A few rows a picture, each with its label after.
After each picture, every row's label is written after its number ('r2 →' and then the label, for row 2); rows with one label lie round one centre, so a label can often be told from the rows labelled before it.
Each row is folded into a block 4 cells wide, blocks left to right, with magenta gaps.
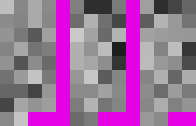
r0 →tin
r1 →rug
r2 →rug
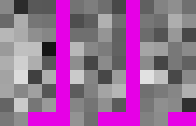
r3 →rug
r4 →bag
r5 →bag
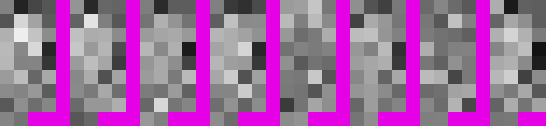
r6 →rug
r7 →rug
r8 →rug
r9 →rug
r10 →tin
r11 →rug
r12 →bag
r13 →rug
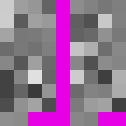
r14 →tin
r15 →bag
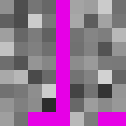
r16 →bag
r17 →tin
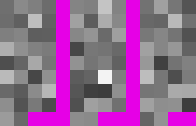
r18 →bag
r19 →tin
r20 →bag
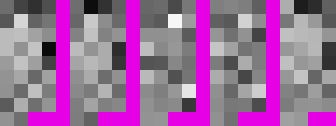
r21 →rug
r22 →rug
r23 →bag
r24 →bag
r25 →rug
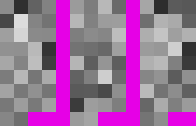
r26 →rug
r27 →tin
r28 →rug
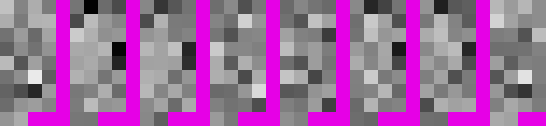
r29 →tin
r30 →rug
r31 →rug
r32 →bag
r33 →bag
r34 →rug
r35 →rug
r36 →tin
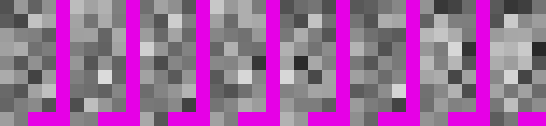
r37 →bag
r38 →tin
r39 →bag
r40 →tin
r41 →bag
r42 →bag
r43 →rug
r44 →rug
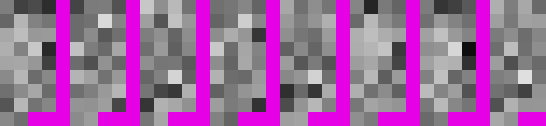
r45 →rug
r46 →bag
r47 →tin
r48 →bag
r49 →tin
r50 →rug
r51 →rug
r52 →tin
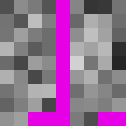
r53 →bag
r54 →rug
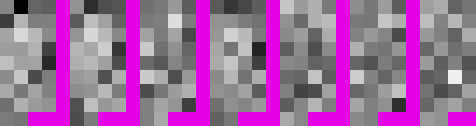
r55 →rug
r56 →rug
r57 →bag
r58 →rug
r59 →tin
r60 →bag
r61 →tin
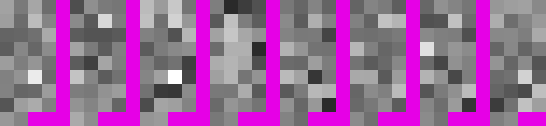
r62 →tin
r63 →bag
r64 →tin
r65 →rug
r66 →bag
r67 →bag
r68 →bag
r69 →tin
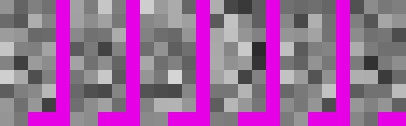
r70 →bag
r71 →tin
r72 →tin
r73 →rug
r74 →bag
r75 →bag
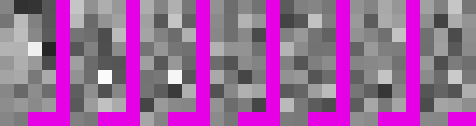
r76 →rug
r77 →tin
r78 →tin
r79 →bag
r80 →bag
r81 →tin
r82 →tin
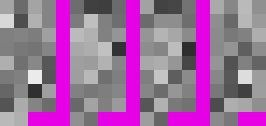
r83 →tin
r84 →rug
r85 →rug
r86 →tin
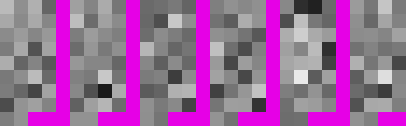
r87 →tin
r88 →tin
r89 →bag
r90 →bag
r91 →rug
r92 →tin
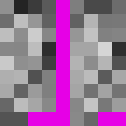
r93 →rug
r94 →rug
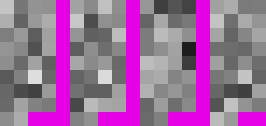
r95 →tin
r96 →tin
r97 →rug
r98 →tin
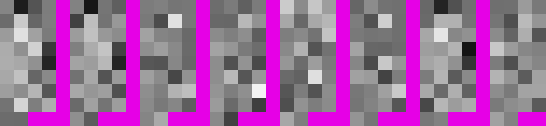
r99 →rug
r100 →rug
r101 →bag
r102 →bag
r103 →tin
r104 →bag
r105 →rug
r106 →bag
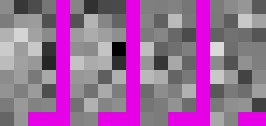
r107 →rug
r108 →rug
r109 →bag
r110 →bag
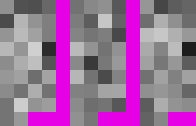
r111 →rug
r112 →bag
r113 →rug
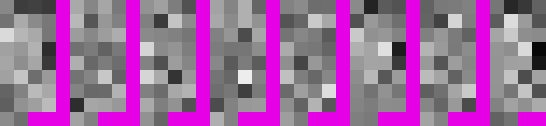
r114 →rug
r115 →tin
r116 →bag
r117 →tin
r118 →bag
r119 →rug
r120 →bag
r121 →rug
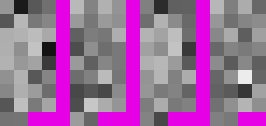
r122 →rug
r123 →tin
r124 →rug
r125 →tin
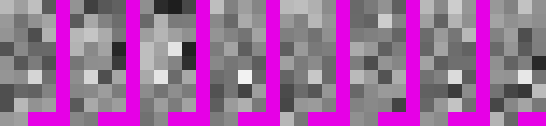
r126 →tin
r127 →rug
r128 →rug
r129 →tin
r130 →tin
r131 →bag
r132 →tin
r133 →tin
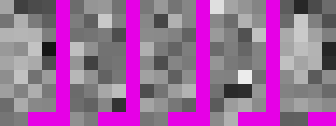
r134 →rug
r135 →bag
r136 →bag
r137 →tin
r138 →rug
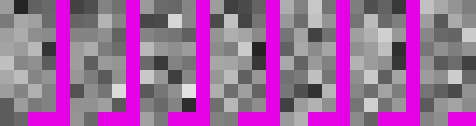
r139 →rug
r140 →bag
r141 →bag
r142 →rug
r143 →tin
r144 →rug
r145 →tin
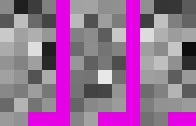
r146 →rug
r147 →tin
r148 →rug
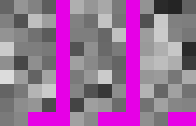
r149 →bag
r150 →tin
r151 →rug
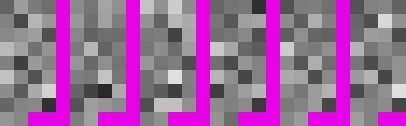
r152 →bag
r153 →tin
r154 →tin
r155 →bag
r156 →bag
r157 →bag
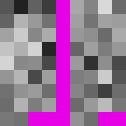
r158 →rug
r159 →tin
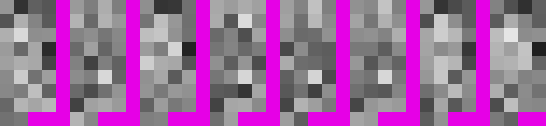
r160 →rug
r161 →tin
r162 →rug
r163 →tin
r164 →tin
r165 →tin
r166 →rug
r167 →rug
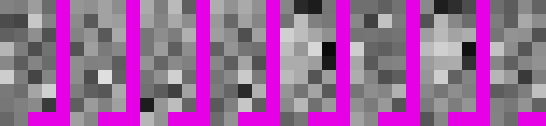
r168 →bag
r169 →tin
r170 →tin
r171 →tin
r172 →rug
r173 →bag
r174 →rug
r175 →bag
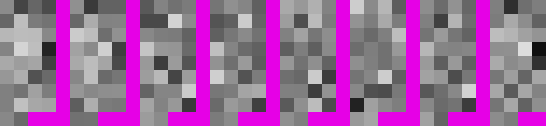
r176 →rug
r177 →rug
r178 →bag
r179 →bag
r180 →tin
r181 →tin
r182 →bag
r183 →rug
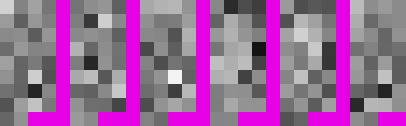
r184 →tin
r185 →bag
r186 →tin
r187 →rug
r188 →rug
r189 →tin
